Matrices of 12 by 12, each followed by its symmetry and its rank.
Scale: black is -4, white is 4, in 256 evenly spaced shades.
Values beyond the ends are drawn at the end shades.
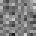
neither, rank two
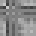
symmetric, rank two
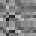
neither, rank two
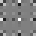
symmetric, rank one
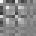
symmetric, rank two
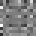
neither, rank two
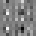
neither, rank two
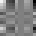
neither, rank one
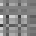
neither, rank one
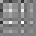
symmetric, rank one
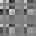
symmetric, rank one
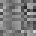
neither, rank two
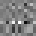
neither, rank two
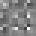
symmetric, rank two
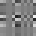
neither, rank one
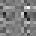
neither, rank two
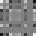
symmetric, rank one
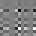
neither, rank one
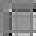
symmetric, rank one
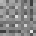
symmetric, rank two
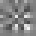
symmetric, rank two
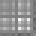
symmetric, rank one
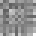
symmetric, rank two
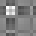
symmetric, rank one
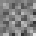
symmetric, rank two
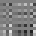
neither, rank one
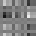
neither, rank one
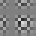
symmetric, rank one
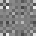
symmetric, rank two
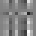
neither, rank one
